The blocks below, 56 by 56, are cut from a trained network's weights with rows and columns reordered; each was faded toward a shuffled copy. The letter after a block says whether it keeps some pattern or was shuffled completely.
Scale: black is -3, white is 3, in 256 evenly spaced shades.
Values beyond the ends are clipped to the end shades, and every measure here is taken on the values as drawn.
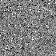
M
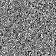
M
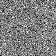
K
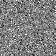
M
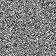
K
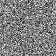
M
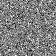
K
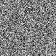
M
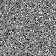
M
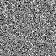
M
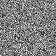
K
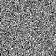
M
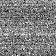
M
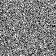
K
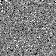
K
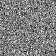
M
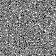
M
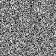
M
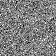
K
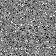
K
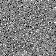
M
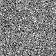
K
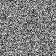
K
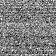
M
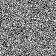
K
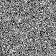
K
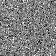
K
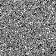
K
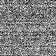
M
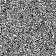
K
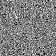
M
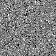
M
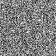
M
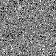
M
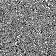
K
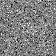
K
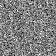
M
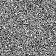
K
